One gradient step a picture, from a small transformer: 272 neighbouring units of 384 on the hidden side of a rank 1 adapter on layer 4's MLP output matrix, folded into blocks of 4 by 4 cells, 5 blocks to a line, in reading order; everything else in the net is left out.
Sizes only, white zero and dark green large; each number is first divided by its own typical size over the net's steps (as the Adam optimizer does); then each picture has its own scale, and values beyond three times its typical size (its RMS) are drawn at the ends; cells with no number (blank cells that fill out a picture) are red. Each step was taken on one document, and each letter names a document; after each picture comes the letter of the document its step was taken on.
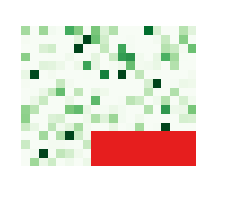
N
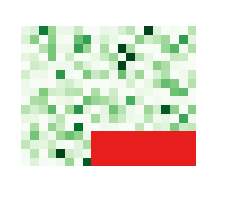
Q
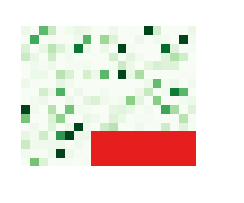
Q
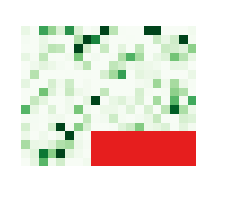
N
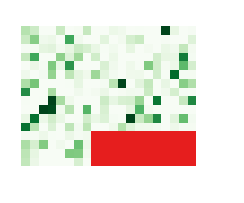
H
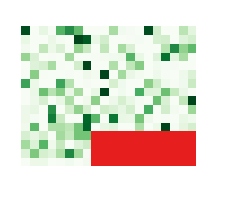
Q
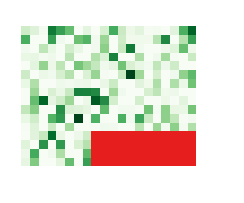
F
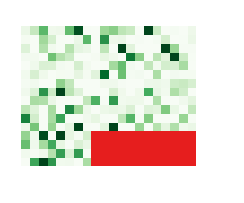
Q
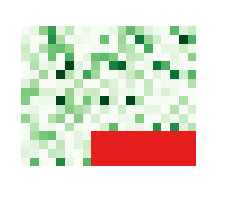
F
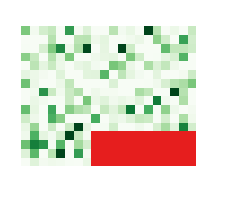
Q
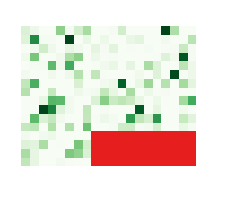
H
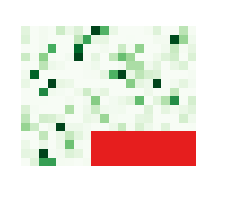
N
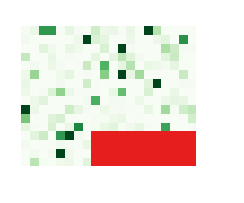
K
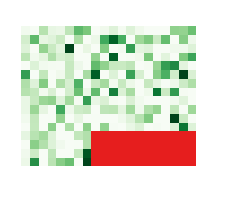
F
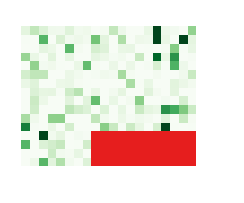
K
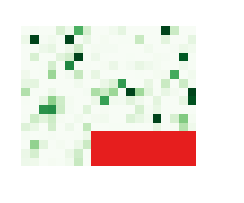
H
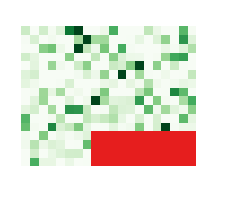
N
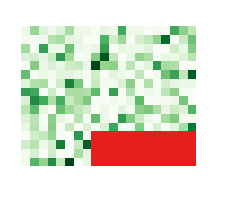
F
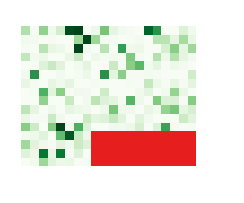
N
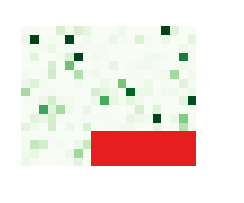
H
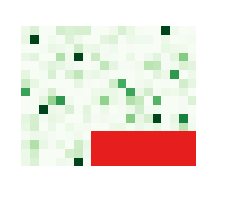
H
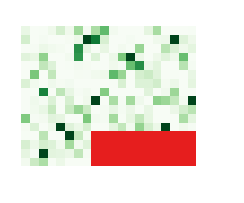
N
